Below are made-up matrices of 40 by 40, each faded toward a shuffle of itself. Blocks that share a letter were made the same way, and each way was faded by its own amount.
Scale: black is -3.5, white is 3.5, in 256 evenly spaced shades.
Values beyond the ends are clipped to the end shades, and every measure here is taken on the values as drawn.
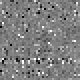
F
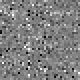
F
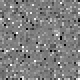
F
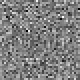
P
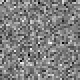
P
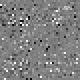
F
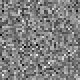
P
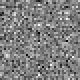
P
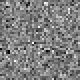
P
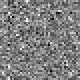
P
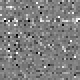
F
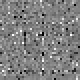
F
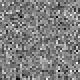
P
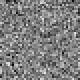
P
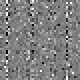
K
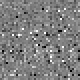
F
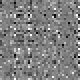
K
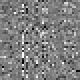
K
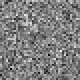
P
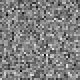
P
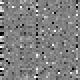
K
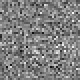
P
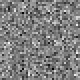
P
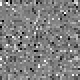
F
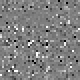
F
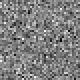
P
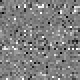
F
